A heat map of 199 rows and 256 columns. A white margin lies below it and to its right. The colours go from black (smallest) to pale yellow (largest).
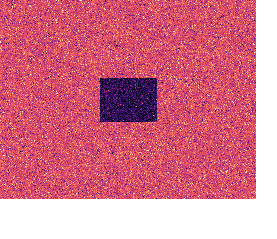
The centre is the ninth with the lowest average. There is no overall slope. An odd patch, lower than its surroundings, sits in the centre.
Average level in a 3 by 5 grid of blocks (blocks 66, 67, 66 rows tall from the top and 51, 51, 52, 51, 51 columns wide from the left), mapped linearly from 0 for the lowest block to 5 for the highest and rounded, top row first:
55555 / 55055 / 55555
